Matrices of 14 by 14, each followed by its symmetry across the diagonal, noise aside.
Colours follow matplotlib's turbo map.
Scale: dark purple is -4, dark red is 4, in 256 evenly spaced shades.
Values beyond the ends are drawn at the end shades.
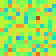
antisymmetric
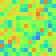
symmetric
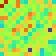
symmetric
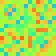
symmetric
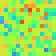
neither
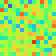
neither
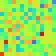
antisymmetric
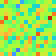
antisymmetric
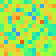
symmetric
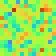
antisymmetric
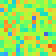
neither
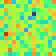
neither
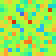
antisymmetric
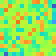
symmetric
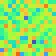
neither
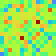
symmetric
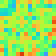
symmetric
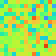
neither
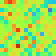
neither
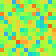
antisymmetric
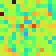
antisymmetric
